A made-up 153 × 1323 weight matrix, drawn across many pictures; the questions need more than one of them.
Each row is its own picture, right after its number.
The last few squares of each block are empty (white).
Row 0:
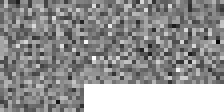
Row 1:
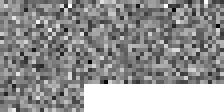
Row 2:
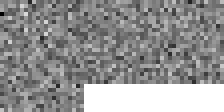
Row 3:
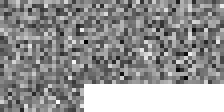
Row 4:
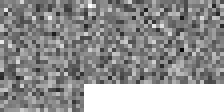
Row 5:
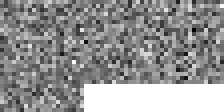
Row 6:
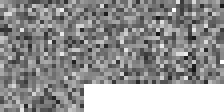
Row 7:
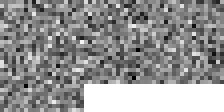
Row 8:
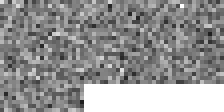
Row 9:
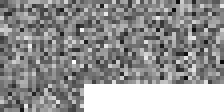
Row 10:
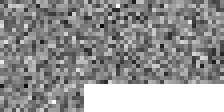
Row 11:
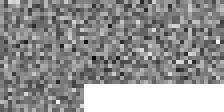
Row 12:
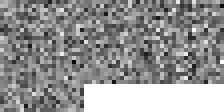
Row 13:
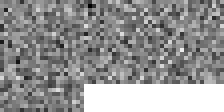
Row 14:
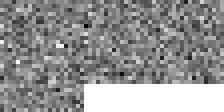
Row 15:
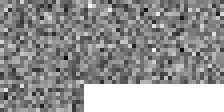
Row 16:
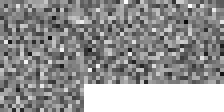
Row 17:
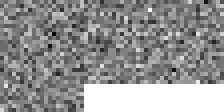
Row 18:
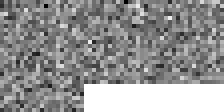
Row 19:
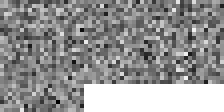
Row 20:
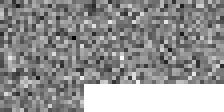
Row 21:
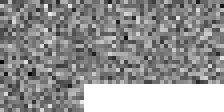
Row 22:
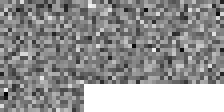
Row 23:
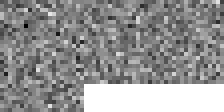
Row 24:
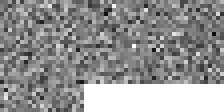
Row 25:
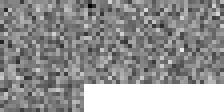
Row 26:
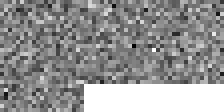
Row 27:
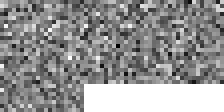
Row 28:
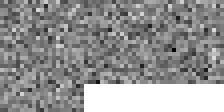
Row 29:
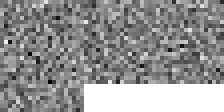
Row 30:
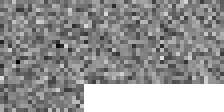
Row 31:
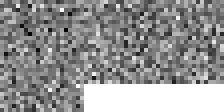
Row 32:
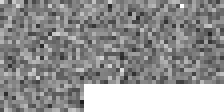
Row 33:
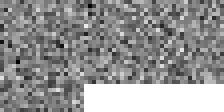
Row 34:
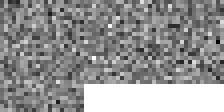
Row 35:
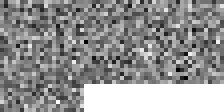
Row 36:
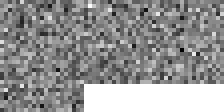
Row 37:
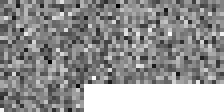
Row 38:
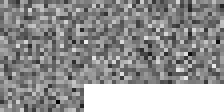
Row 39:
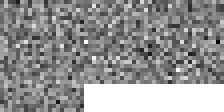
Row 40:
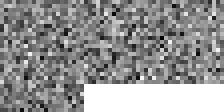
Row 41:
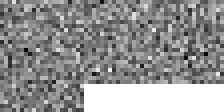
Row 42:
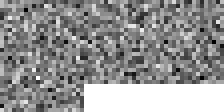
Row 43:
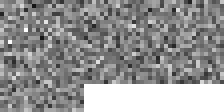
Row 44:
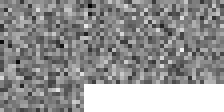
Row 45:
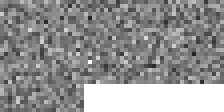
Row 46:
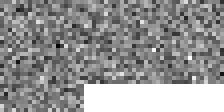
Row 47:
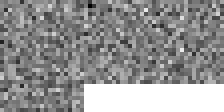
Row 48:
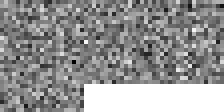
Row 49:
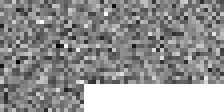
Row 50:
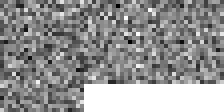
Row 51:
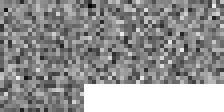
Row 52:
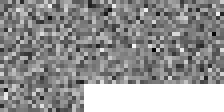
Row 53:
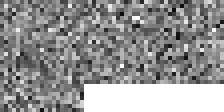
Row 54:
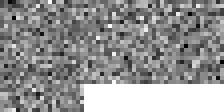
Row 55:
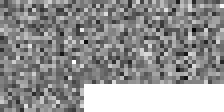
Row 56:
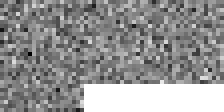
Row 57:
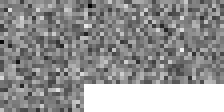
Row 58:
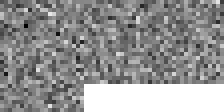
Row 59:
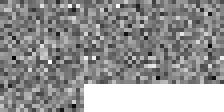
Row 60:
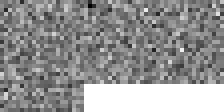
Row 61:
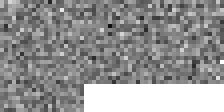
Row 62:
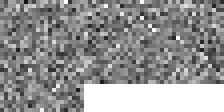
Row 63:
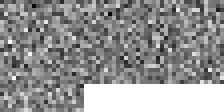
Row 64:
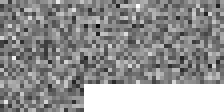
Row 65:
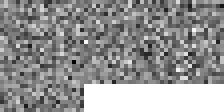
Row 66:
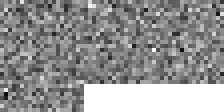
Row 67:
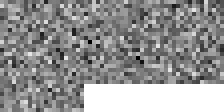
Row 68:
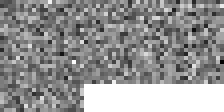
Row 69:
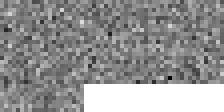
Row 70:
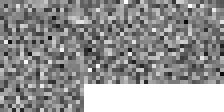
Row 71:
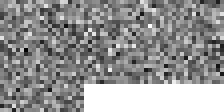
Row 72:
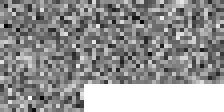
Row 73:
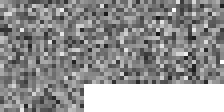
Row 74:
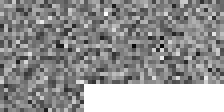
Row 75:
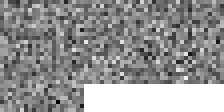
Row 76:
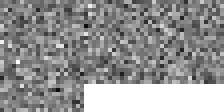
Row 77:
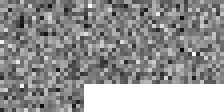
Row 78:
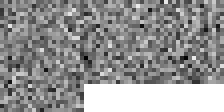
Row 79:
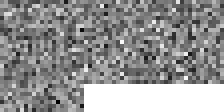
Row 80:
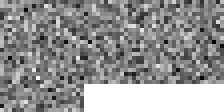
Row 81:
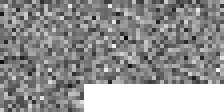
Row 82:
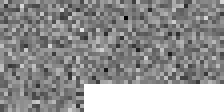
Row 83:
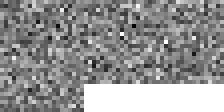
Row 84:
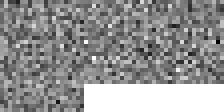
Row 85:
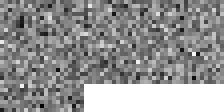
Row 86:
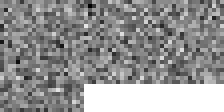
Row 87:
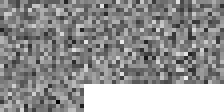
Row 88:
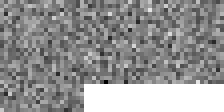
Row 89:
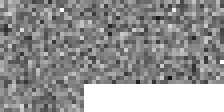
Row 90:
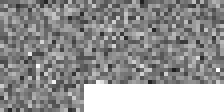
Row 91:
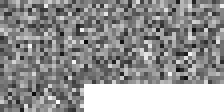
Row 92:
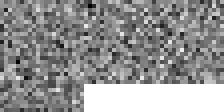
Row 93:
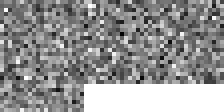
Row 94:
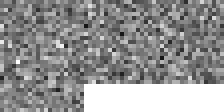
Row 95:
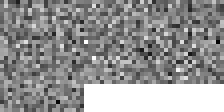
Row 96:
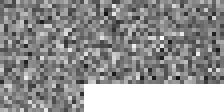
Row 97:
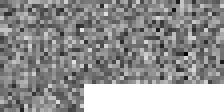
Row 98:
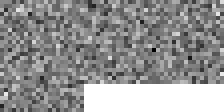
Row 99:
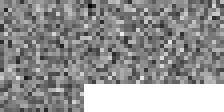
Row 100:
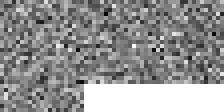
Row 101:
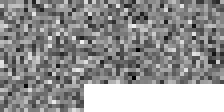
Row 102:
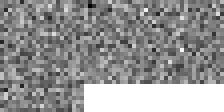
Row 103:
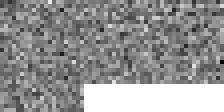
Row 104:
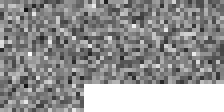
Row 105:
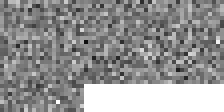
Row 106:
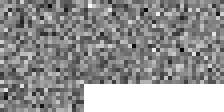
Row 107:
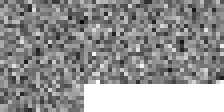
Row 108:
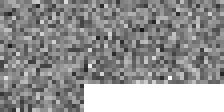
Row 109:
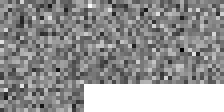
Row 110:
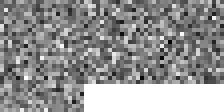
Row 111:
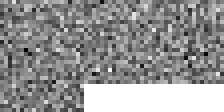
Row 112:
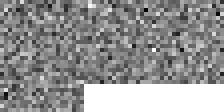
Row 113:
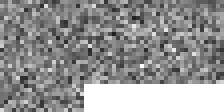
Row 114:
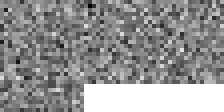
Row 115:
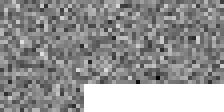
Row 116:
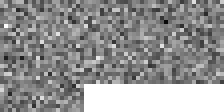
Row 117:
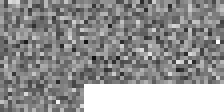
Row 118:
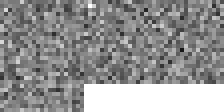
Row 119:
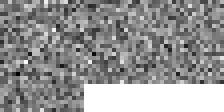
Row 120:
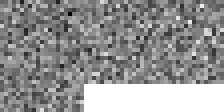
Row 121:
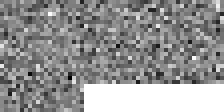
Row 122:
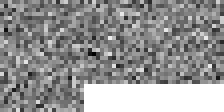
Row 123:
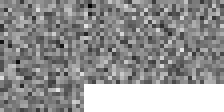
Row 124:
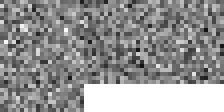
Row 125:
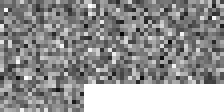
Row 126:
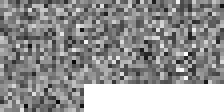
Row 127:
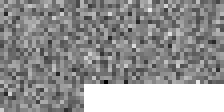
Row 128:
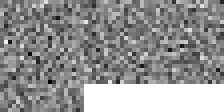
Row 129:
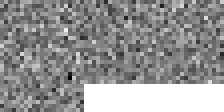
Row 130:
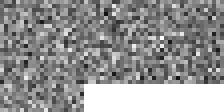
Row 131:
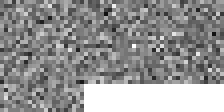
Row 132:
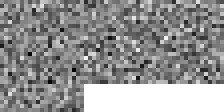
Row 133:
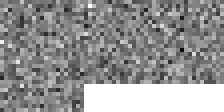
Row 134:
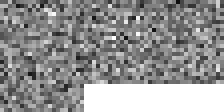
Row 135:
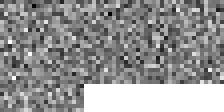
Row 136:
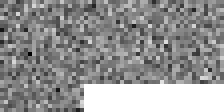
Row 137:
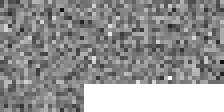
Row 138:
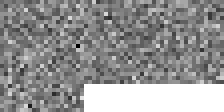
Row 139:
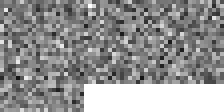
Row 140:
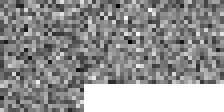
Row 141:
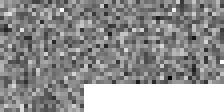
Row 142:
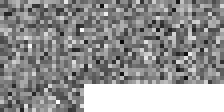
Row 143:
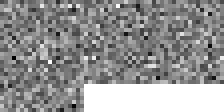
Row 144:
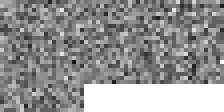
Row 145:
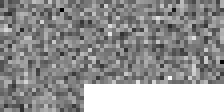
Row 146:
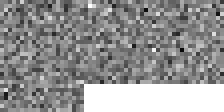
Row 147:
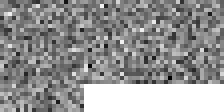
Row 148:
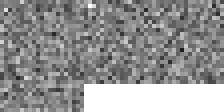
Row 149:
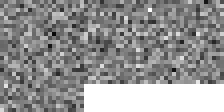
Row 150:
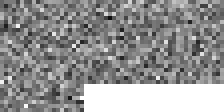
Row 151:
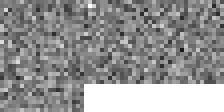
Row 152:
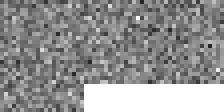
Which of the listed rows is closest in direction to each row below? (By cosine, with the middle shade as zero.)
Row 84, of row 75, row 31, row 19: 75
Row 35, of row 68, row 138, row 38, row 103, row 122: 68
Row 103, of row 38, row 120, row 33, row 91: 91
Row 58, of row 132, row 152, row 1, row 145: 152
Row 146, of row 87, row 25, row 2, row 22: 22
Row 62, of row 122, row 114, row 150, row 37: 122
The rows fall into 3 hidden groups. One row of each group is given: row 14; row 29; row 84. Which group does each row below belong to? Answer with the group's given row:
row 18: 29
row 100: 14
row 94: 14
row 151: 14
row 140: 29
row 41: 29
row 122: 29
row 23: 29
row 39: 84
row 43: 29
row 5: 84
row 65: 84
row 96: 14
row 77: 14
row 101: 29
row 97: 84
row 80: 29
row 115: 29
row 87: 84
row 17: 29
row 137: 84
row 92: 14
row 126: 84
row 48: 84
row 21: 29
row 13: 14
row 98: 14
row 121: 29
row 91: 84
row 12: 84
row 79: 84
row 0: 84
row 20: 29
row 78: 29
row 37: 29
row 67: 29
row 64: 29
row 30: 14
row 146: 14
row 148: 14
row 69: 84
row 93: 14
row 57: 14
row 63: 29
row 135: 29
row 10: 29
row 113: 29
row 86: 14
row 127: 29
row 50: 29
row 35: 84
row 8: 29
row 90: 29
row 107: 29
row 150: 29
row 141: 84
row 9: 84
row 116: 29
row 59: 29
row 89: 84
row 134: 29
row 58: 29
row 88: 29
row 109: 14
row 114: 14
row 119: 29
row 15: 14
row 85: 14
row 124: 29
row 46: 14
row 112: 14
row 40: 14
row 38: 84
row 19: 84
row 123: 14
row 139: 14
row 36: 14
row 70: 29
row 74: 14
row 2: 29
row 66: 14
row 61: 84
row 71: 29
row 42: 29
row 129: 29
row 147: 84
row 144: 84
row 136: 29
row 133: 14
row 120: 29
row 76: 14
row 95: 84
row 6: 84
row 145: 84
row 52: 14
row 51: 14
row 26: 14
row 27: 29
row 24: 14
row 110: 14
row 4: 14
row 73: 84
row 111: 29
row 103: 84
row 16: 29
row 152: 29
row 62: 29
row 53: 29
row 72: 29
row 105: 84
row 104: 29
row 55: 84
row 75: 84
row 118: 14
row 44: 14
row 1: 29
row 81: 29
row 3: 84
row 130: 14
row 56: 29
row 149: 29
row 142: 84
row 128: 29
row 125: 14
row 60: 14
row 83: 29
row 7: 29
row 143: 29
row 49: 14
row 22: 14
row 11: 84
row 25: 14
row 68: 84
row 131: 14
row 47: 14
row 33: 14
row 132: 29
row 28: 29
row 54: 84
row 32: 29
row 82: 29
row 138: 29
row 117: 84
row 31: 29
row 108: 84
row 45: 29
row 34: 84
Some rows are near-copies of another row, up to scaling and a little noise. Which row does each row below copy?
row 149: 17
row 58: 23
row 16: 70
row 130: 96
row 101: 7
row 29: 128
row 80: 42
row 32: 8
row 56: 136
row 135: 63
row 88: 127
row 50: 140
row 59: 143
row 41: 111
